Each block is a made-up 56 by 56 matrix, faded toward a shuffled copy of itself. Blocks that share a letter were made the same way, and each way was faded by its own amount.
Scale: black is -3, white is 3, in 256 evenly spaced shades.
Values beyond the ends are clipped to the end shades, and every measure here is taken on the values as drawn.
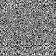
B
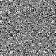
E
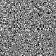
E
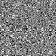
E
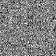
E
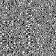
E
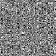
B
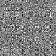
B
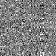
B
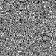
E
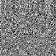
B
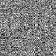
B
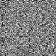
B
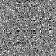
E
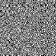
B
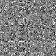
E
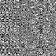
B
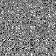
E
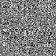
B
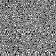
E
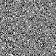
E
